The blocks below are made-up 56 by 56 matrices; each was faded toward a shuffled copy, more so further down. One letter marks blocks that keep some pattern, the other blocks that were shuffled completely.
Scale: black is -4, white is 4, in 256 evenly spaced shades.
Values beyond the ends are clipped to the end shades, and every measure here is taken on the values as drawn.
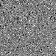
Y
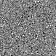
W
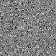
Y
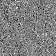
W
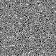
Y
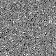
W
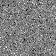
W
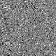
Y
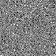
Y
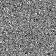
W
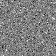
W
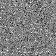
W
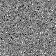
W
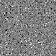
Y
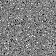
W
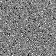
W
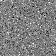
W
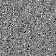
Y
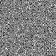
Y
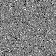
W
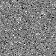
Y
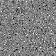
Y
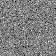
W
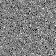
W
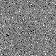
Y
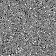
W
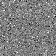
Y
